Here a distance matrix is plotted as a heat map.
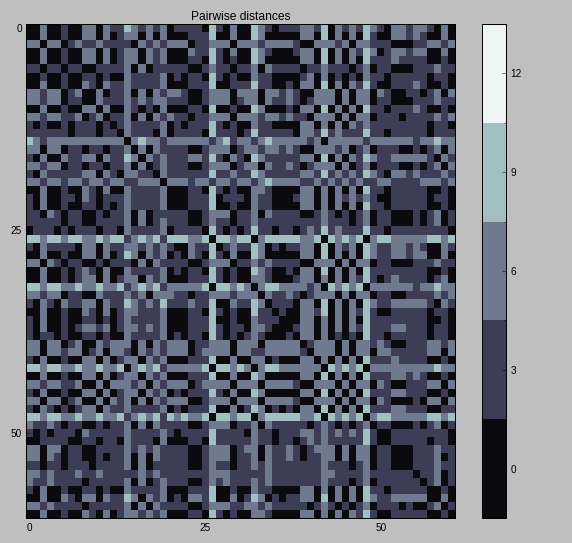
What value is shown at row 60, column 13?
3
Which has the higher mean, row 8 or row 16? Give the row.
16
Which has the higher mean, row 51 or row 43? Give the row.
43
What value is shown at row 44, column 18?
6
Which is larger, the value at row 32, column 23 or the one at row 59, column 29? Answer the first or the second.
the first
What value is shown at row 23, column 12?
3
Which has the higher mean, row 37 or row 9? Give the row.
9
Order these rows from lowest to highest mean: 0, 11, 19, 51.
51, 0, 11, 19
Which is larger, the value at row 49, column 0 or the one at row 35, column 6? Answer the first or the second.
the first
